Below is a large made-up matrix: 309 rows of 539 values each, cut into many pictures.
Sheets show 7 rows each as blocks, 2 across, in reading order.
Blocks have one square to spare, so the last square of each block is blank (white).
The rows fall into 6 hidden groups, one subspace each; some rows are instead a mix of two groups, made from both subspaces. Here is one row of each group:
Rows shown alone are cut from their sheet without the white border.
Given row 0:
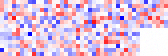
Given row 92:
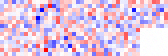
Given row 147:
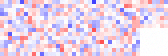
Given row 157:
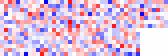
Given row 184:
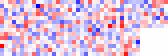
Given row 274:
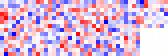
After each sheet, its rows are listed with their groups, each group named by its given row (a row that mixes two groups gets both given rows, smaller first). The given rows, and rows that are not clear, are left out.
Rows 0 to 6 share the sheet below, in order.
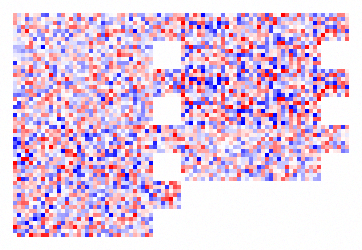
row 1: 147
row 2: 184
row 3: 147
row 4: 274
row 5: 147
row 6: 0
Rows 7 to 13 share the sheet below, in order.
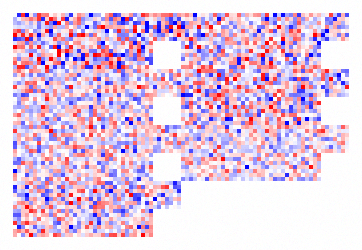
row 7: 92
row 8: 147
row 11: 184
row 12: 147
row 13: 157
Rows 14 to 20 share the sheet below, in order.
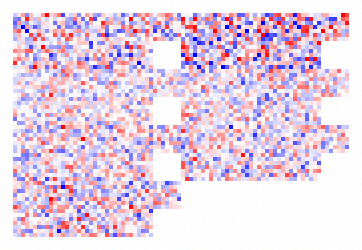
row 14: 0
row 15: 157
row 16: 92
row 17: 0
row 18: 92
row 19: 274
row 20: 92
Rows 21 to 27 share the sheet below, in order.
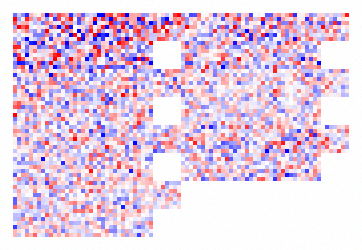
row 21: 157
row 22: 157
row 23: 184
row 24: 147
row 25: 0
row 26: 0
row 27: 184
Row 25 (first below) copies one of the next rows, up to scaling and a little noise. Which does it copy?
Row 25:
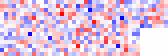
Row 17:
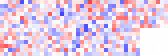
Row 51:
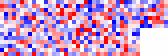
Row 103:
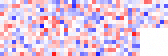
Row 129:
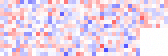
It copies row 51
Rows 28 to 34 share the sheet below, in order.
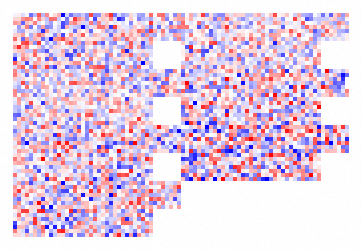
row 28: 92
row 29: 147
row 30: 0 and 147
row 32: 0
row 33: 92
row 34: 92
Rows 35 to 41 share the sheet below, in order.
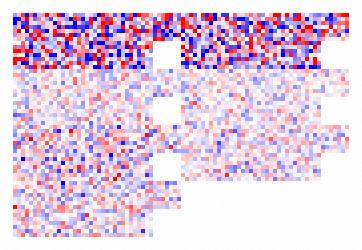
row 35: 0
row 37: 0
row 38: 274
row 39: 147
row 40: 92
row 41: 92
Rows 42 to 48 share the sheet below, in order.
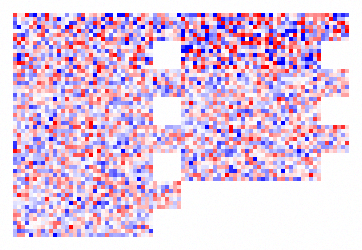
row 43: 184
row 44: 147 and 157
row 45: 147
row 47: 92
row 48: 157
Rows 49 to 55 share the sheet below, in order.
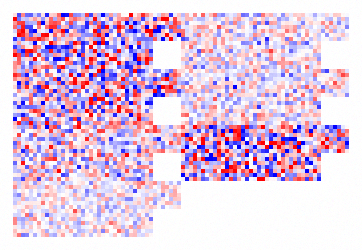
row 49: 274
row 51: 0
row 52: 0
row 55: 147 and 274
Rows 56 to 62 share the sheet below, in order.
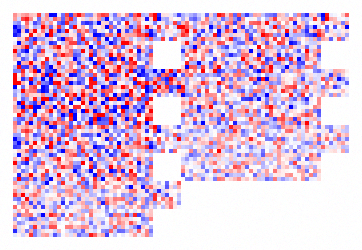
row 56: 274
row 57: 274
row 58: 147
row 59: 184
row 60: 274
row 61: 92
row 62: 0
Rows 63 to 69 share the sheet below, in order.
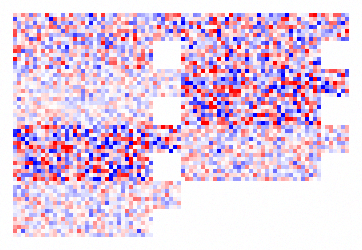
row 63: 184
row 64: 92 and 147
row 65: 157
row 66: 0
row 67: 0
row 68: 92
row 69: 0
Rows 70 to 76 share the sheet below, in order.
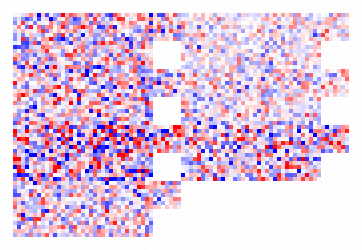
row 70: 92
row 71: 147
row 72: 0
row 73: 157
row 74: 157
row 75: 0
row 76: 147
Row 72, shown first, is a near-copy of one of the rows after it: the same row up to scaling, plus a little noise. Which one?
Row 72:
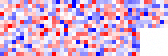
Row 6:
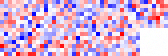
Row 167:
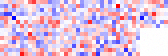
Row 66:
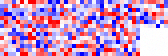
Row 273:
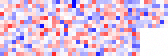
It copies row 273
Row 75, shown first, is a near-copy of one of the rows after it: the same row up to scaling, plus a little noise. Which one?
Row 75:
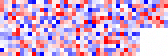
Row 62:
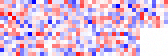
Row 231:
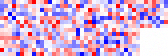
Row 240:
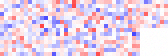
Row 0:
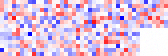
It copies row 0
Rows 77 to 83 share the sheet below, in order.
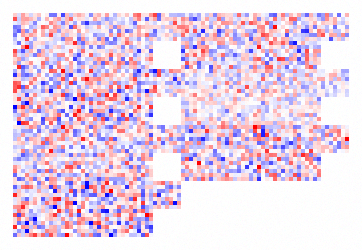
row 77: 274
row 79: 274
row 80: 157
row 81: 92
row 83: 0
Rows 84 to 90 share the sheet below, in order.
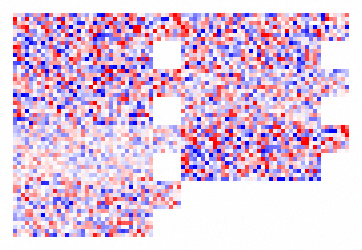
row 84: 157
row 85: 274
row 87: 92
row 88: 157
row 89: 157
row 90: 0
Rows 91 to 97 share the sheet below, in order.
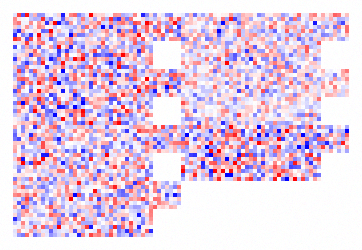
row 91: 92
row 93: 92 and 147
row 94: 157
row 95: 147
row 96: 92
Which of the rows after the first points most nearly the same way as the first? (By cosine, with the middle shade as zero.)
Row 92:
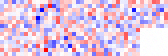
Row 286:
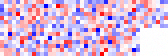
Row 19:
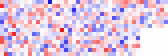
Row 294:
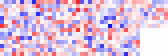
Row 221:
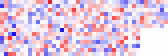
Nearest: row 221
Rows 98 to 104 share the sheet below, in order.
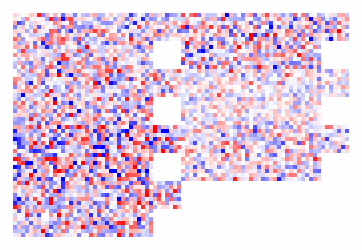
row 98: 92
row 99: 0 and 157
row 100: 147
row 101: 92
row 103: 0
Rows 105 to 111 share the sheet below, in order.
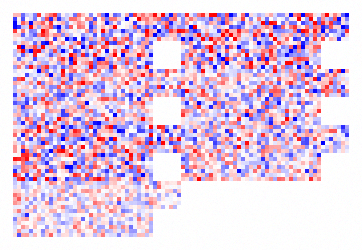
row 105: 147
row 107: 92
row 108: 147
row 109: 92
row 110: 157
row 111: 274
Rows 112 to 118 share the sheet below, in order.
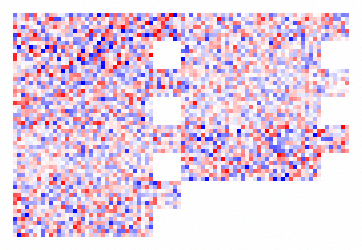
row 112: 147
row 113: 184
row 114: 92
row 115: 274
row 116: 157
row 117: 147
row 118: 274
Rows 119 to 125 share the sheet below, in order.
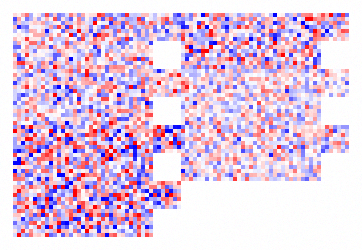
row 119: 157
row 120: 147
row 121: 0
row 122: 274
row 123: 184
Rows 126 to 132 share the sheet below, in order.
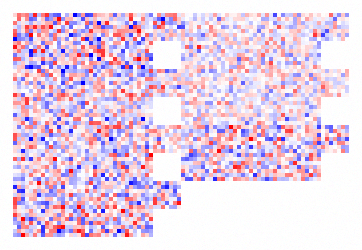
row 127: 147
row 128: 92
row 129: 0
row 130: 147
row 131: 92
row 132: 92 and 274
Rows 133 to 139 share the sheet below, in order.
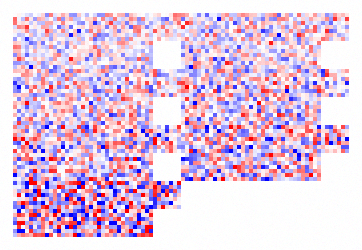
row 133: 157
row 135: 274
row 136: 274
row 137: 0
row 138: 92
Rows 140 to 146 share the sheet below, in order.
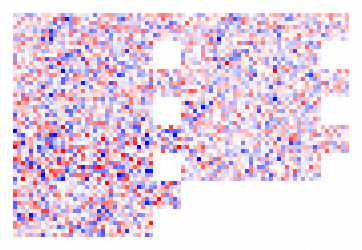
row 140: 92
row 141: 92
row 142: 92
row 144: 92 and 274
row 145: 147
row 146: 147
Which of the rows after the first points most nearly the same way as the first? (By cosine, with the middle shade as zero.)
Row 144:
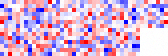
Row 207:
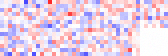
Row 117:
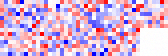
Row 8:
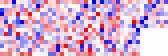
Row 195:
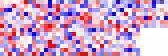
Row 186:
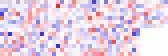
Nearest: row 195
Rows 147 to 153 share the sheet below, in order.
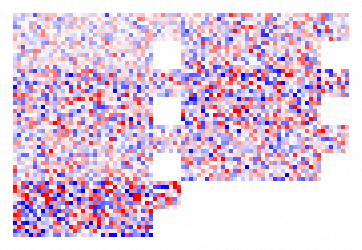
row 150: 92
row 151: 92
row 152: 147
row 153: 157
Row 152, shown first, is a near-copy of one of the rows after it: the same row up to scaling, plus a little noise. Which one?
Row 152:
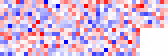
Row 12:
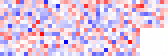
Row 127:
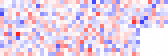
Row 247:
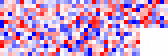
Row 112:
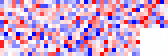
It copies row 12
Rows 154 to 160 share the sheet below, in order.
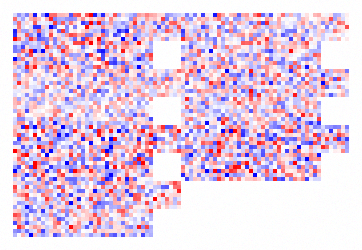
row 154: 184
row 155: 184
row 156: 157
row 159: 92
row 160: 157
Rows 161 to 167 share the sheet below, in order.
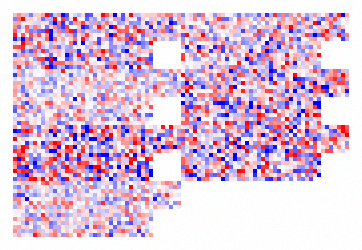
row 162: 147
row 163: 274
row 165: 0
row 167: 0
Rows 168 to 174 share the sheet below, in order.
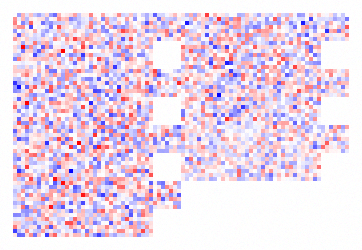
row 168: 147
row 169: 92
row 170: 274
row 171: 92
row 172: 157
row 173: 147
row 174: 92
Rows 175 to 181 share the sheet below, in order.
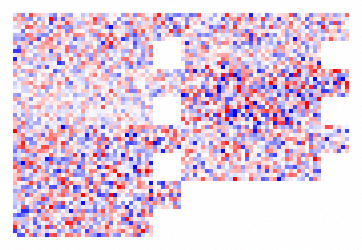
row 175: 184
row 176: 157
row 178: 92
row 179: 274
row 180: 0
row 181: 92
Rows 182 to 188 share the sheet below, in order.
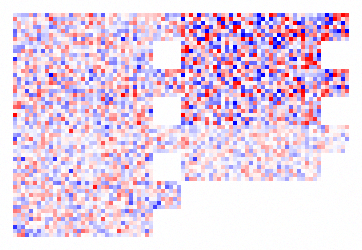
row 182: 184
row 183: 184
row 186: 0 and 147
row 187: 274
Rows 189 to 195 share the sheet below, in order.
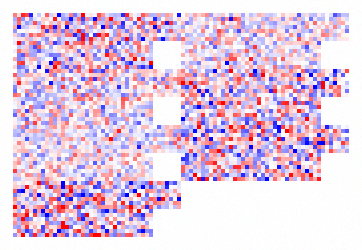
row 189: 157
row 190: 92
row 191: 157 and 184
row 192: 0
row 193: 92 and 184
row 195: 92
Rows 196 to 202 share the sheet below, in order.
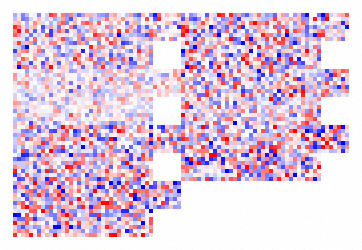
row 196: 274
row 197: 274
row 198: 157
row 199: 184
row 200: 92
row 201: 147
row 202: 147 and 157
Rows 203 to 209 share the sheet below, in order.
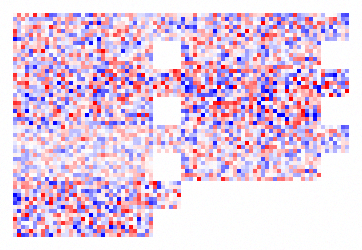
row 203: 184
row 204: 157
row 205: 157
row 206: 274
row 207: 92
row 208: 157
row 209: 274
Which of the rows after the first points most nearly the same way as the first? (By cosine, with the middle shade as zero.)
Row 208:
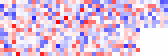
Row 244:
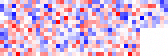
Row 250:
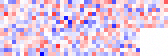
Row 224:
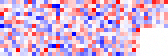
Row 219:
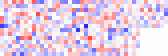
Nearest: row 244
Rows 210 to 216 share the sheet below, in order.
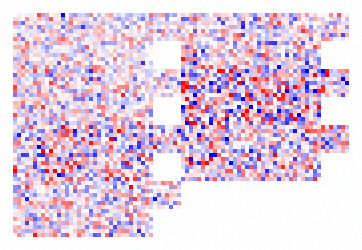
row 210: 92
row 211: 0
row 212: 184
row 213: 274
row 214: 92
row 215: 147
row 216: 0
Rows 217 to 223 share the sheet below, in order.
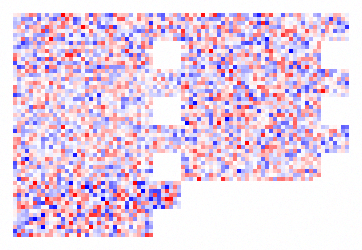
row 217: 92
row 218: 184
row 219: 184
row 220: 92 and 274
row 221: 274
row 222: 157
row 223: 0
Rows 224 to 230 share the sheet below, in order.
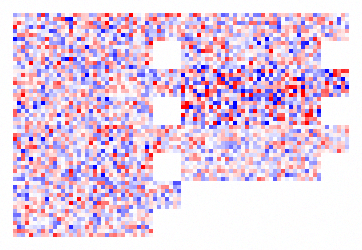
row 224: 92 and 147
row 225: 147 and 184
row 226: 0 and 147
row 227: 184
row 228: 147
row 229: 0
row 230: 157
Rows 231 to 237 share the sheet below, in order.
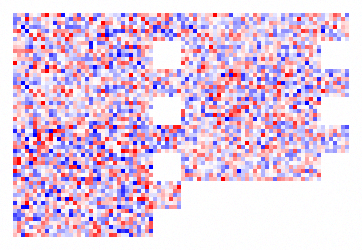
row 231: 0
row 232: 0
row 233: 0
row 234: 92
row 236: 157
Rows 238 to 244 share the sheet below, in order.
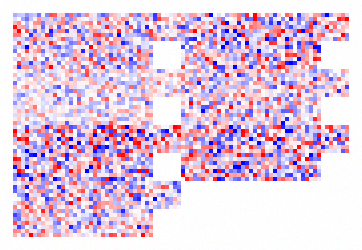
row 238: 274
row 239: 0
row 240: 0
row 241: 147
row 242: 157
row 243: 92
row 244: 157
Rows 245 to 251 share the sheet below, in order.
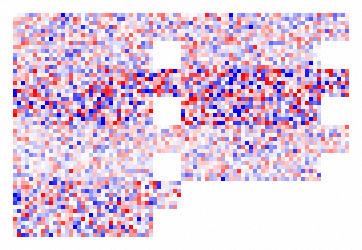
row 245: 92
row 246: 92
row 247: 147
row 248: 92
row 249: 157
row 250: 157
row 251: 274
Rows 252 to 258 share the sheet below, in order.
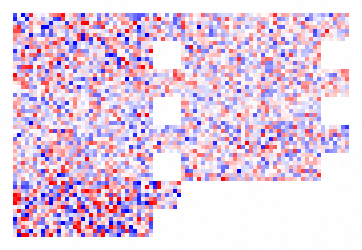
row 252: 157 and 274
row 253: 147
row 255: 157
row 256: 92
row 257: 157
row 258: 274
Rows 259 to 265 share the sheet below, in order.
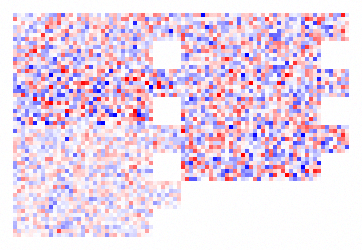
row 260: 147
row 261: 92 and 274
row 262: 92
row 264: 274
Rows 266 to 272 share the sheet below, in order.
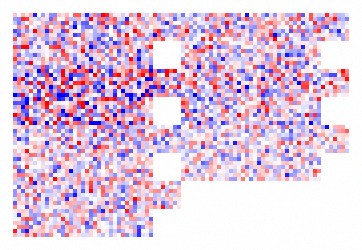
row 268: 92
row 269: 157
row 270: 157
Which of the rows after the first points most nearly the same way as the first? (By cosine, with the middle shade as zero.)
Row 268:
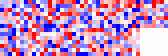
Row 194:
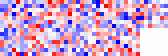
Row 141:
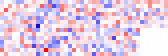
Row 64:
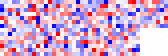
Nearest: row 194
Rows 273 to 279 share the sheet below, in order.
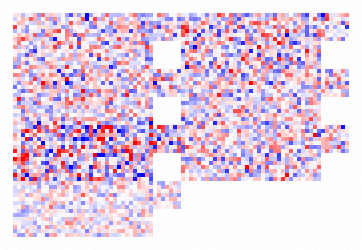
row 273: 0
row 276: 92
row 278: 147
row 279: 92
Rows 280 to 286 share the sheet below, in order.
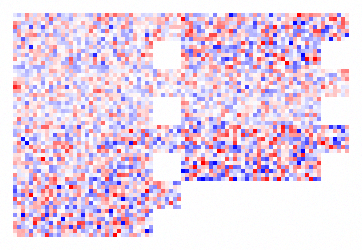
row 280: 147
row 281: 274
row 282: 274
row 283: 157
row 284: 0
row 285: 0
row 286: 147
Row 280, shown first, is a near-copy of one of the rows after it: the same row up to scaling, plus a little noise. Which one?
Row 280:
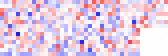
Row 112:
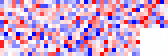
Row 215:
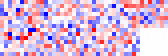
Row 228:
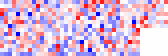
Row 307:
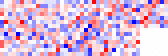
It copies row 228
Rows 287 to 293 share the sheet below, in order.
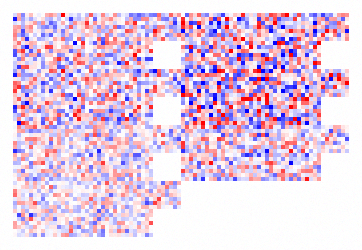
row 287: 274
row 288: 147
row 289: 274
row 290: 184
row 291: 184
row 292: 184
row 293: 147
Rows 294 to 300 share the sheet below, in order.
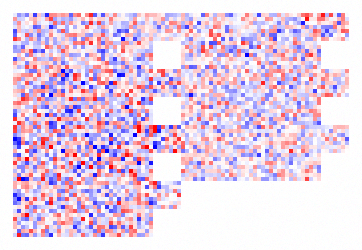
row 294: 184
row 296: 92
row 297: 0 and 147
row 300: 274
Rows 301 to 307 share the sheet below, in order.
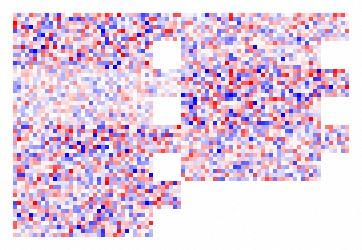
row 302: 92
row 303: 274
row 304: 92
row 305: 157
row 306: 92
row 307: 147
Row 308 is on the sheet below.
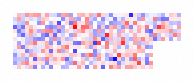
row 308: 0 and 274
